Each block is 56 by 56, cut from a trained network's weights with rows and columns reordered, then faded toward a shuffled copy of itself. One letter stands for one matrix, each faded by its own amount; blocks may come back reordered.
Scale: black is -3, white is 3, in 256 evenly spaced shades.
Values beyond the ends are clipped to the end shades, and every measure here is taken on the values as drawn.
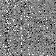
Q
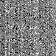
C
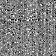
C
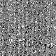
C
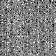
C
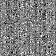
C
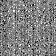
C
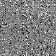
Q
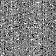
C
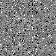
Q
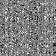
C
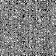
C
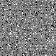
Q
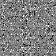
Q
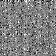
C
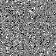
Q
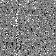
Q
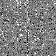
Q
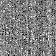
C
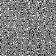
Q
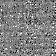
Q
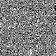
Q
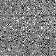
Q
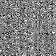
C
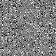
Q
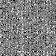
C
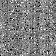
C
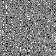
Q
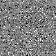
Q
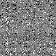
Q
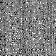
C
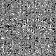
C
